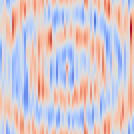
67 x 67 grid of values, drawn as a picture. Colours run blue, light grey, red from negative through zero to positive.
Concentric rings centre on the centre. The histogram is bell-shaped. On average the colour sits 50% of the way up the scale.
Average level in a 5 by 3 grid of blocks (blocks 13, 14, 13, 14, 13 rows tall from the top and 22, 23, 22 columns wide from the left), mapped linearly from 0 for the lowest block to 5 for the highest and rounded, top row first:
514 / 353 / 203 / 254 / 414
